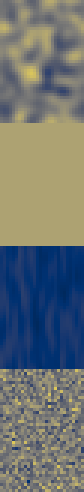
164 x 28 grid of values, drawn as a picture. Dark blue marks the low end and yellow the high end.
It is made of 4 by 1 panels. Panel 1,1: middling, blotchy, strong in contrast. Panel 2,1: high, flat. Panel 3,1: very low, streaked downward, faint in contrast. Panel 4,1: middling, fine-grained, strong in contrast.
